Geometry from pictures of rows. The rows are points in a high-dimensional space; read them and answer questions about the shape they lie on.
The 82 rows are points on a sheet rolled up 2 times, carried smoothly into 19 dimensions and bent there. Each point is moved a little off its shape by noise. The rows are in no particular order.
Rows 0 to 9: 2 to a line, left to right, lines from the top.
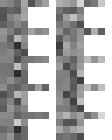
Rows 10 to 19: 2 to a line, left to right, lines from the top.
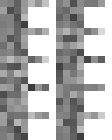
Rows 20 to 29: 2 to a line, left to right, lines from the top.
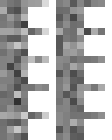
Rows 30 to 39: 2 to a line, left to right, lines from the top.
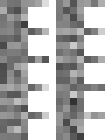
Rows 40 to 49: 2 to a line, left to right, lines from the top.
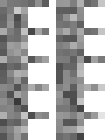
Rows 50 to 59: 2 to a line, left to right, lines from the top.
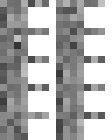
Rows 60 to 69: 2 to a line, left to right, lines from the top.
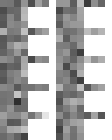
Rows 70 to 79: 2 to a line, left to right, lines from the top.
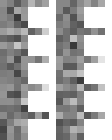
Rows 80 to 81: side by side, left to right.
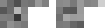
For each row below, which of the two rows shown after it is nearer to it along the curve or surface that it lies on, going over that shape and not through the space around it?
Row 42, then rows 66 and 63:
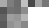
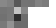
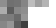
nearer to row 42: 66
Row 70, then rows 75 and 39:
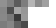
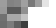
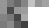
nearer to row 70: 39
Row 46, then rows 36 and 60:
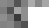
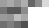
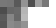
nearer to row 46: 36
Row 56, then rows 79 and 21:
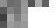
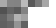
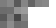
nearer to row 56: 79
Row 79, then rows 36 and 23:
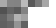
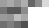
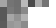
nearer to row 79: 23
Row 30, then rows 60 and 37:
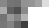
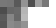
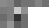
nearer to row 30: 37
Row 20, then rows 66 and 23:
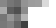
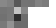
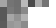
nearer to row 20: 66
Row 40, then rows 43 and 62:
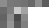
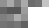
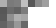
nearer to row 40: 62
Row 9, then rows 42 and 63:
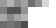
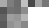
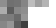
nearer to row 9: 63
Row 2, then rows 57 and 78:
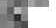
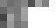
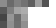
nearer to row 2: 78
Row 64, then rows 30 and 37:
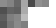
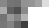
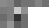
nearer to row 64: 37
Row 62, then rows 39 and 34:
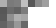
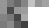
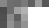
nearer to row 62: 34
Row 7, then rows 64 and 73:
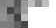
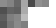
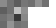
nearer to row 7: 73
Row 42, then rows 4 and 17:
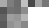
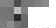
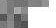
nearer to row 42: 4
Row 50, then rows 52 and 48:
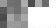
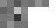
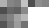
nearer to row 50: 48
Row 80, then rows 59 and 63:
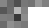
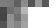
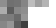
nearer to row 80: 59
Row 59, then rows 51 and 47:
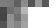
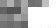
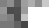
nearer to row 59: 51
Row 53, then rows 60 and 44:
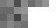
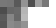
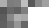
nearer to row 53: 60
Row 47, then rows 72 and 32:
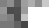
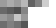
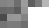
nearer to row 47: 72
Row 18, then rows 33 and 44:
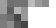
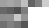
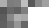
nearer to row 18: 33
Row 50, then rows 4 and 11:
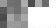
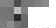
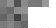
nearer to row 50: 4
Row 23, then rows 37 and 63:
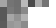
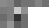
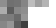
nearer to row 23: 37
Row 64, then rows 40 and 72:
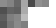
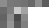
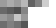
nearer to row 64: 40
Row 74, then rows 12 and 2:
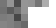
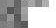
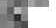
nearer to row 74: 12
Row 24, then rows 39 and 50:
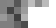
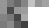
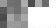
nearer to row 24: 39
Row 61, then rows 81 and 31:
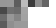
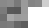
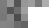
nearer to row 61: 81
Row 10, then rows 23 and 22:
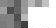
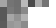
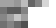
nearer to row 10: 22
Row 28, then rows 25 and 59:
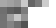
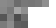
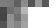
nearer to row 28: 59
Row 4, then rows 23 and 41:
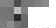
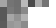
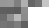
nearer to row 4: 23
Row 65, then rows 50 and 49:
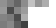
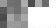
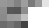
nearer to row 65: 49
